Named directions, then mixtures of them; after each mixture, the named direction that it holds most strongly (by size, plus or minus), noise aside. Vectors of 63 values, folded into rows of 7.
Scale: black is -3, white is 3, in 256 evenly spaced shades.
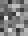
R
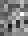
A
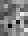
A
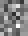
R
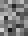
R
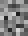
R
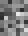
R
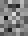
R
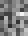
R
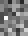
R
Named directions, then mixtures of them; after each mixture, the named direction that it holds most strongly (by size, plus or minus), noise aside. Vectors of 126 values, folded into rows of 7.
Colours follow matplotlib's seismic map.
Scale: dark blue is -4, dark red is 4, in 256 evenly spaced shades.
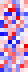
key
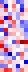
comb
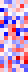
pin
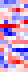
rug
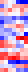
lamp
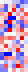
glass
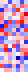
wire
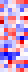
lamp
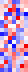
key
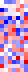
pin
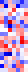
glass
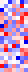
wire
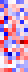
comb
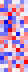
glass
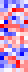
rug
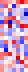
glass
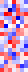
key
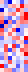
wire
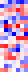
lamp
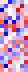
pin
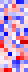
comb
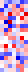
glass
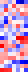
lamp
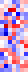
key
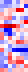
rug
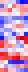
lamp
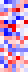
rug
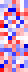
key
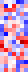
comb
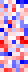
comb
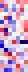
comb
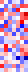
wire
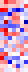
rug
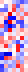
glass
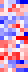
lamp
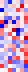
pin
